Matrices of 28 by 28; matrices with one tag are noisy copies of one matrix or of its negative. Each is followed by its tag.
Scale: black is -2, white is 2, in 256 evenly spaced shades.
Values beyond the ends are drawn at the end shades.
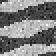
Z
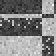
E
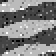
Z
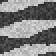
Z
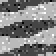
Z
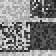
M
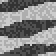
Z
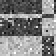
E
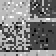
M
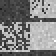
M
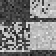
M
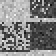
M
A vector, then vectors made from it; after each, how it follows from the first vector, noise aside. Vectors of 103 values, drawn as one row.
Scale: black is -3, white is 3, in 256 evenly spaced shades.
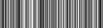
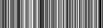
copied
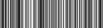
copied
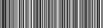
sign-scrambled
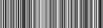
sign-scrambled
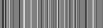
partly zeroed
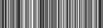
copied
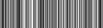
copied
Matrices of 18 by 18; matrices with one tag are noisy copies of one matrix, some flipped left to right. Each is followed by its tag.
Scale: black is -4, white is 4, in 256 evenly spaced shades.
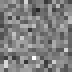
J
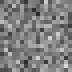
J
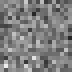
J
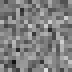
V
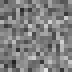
V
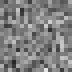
V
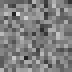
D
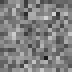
D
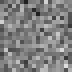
J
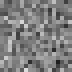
V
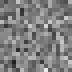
V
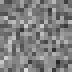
V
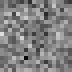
D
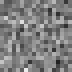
V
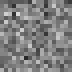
D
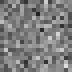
J
